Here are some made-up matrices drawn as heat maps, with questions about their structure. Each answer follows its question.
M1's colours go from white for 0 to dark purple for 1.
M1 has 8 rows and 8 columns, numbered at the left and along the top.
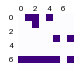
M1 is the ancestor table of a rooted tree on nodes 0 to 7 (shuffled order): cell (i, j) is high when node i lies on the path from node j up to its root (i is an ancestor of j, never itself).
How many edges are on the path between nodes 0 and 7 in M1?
3
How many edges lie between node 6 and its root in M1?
0
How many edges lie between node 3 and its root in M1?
1
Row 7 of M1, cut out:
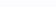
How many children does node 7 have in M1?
0
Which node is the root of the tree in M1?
6
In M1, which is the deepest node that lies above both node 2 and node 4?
0
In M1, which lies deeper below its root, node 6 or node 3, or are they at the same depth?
node 3
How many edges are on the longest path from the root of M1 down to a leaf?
3
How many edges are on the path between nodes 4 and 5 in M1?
4
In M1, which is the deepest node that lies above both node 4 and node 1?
0
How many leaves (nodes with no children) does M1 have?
4
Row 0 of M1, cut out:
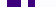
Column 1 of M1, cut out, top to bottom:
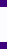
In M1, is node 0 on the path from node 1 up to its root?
yes
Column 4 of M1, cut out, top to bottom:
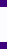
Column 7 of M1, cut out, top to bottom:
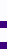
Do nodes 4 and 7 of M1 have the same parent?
no
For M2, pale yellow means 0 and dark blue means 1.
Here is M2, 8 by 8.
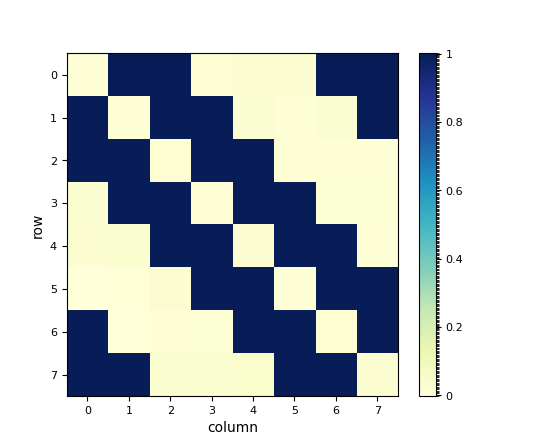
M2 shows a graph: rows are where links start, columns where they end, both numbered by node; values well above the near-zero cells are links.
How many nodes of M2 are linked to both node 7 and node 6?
2
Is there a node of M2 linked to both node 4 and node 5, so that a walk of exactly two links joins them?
yes
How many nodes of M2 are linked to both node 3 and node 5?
1
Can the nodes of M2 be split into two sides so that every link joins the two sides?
no
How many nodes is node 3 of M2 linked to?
4
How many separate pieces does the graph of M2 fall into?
1
